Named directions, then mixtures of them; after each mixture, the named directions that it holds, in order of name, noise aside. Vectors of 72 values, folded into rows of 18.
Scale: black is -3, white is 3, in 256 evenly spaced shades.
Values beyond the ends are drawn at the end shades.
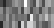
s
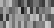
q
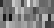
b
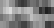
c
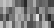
b, q, s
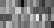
b, c, q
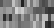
b, c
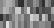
b, c, q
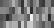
b, q, s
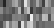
b, q, s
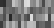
b, s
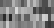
b, c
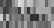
c, q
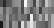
s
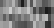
b, c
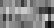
b, c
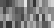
b, q, s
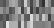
b, q, s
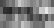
c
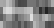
c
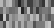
q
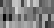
b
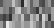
b, q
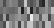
q, s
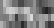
c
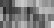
c, q, s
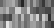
b, c, q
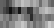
c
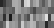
b, s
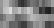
c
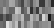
b, q
